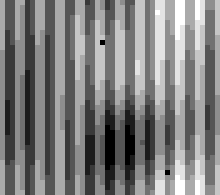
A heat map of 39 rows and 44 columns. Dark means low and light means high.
Ninth with the highest average: top right. Ninth with the lowest average: bottom middle. Stripes: upright, repeating 11 times. Average level on the scale: 50%. Lone odd cells: 2, each lower than its neighbours.
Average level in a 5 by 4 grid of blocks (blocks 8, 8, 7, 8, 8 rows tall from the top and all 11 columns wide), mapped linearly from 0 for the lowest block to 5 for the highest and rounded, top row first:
2345 | 1344 | 1233 | 1102 | 2124
